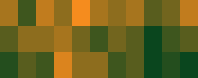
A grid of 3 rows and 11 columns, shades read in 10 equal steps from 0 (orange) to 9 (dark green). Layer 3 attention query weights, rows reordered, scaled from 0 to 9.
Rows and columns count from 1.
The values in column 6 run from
3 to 7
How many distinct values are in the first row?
7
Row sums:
39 62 69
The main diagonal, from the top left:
3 4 7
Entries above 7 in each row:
0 1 4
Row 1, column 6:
3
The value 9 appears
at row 2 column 9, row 3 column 9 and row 3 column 11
